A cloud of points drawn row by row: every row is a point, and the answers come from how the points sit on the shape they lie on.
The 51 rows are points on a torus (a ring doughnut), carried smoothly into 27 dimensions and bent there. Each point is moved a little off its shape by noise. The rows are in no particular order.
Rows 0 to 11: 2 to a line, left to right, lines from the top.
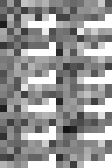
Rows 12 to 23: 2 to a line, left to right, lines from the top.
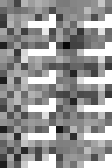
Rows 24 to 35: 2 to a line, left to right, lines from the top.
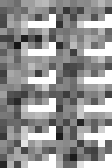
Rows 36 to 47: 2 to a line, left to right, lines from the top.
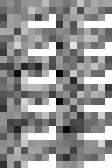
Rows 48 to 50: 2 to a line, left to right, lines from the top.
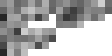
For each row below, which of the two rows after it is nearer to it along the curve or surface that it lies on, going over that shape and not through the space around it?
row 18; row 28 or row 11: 11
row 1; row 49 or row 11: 49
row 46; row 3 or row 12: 3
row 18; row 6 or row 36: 6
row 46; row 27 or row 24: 27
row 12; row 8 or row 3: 3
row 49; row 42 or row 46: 42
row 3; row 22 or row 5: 22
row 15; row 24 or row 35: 35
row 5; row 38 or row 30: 30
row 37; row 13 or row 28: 13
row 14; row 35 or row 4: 4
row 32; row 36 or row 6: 36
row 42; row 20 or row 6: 6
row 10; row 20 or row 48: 48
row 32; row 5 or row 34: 5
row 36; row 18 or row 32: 32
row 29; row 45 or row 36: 45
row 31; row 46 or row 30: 30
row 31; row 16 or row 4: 4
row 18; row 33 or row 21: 21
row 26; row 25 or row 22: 22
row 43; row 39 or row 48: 48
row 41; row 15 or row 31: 15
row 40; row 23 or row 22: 22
